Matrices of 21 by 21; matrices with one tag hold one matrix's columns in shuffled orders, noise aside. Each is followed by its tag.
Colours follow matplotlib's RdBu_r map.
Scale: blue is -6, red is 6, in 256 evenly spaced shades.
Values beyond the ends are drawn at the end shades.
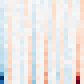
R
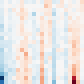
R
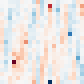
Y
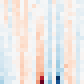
R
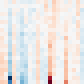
R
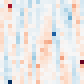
Y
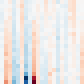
R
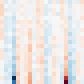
R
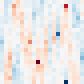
Y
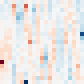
Y
